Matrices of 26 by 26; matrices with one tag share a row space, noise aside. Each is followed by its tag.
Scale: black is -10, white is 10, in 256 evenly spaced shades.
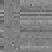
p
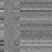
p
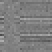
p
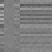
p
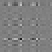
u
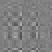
u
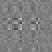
u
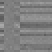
p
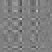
u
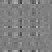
u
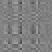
u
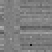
p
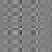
u
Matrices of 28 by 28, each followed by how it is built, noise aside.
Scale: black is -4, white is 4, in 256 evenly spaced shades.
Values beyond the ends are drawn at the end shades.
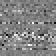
uneven rows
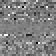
uneven rows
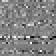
uneven rows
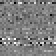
uneven rows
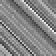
Toeplitz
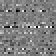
uneven rows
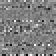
uneven rows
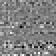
uneven rows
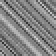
Toeplitz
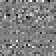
uneven rows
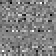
uneven rows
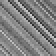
Toeplitz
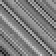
Toeplitz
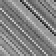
Toeplitz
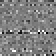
uneven rows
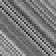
Toeplitz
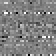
uneven rows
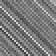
Toeplitz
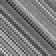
Toeplitz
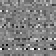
uneven rows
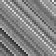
Toeplitz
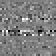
uneven rows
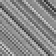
Toeplitz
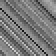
Toeplitz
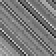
Toeplitz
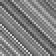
Toeplitz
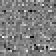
uneven rows
